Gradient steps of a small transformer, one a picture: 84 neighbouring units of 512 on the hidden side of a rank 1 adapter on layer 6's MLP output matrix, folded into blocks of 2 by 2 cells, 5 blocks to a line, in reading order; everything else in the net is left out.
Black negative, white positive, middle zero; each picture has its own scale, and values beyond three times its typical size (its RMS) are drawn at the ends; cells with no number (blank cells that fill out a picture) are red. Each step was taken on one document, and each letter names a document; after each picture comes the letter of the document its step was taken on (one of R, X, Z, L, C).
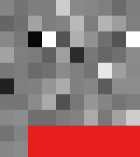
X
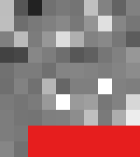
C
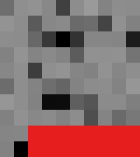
X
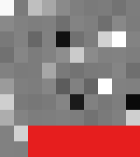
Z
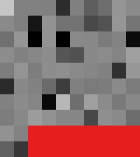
X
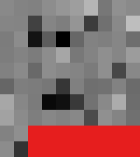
X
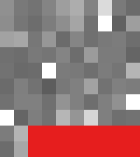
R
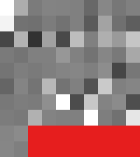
C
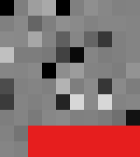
Z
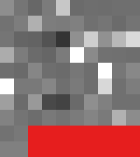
X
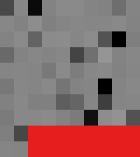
Z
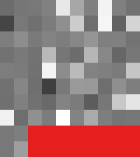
R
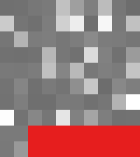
R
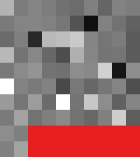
X
